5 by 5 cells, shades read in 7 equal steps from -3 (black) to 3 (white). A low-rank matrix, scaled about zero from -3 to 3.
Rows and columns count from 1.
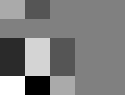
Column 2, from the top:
-1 0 2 2 -3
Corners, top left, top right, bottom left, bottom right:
1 0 3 0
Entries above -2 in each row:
5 5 4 4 4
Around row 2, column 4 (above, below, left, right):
0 0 0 0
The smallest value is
-3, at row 5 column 2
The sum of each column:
0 0 -1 0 0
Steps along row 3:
up down up same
